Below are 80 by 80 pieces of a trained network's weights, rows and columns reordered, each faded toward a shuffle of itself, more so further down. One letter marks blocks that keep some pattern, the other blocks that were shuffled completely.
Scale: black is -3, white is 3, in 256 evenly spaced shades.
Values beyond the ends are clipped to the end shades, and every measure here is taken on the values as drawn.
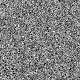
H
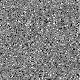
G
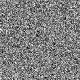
G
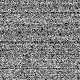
G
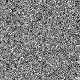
G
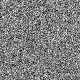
G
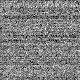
G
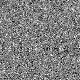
G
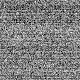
G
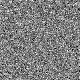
H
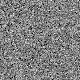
H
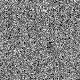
G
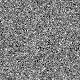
H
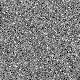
H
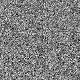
G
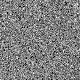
H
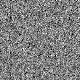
G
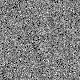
H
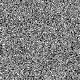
G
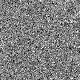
H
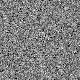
H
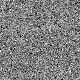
H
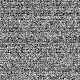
G
